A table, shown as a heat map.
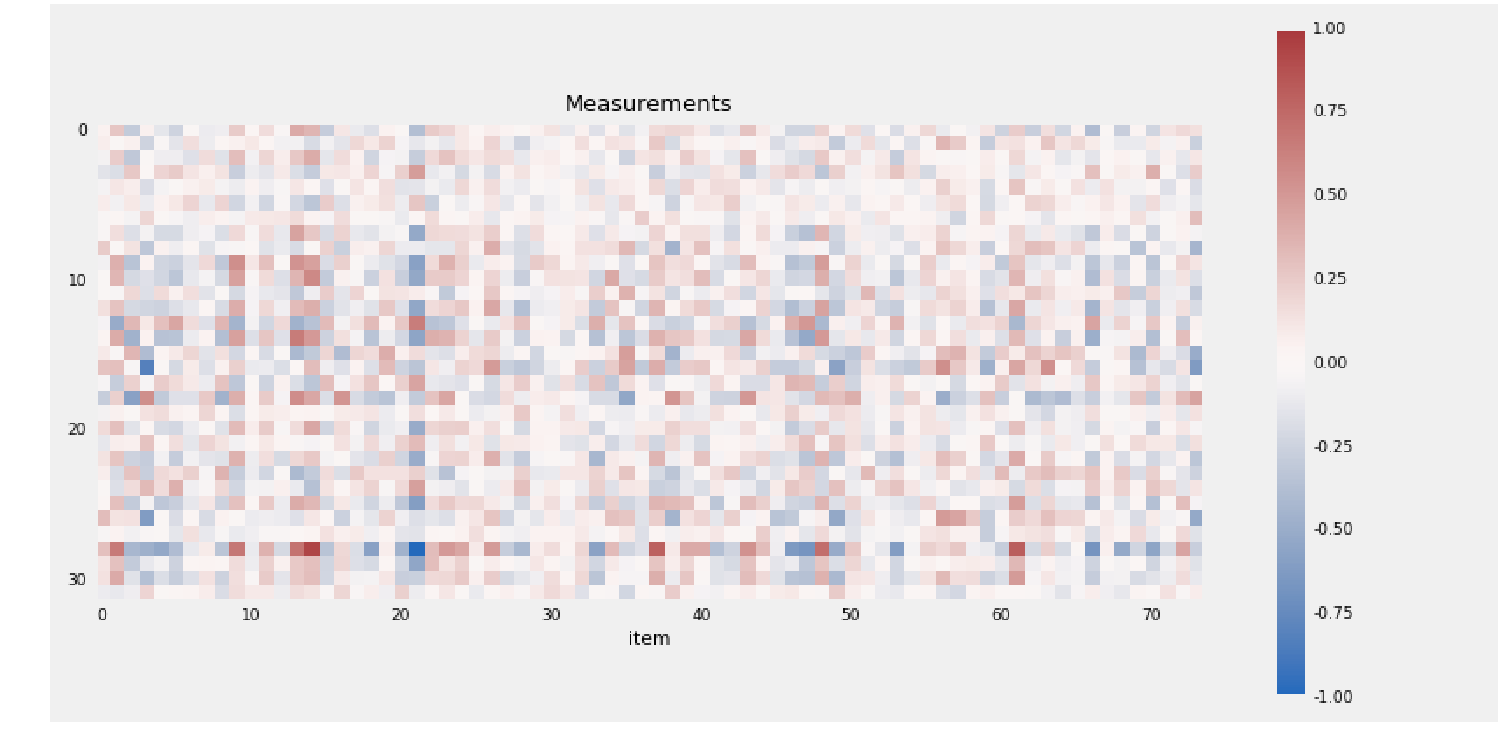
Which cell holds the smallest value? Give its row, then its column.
28, 21
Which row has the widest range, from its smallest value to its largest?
28
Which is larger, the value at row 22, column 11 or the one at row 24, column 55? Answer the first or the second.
the first
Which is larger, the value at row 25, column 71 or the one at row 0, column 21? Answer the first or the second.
the first
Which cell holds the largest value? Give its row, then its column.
28, 14
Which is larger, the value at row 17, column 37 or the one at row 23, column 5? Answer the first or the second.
the second
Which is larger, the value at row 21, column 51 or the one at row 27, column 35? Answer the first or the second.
the second
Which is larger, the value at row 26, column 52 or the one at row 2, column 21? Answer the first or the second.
the first
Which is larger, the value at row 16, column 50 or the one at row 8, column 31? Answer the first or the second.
the second
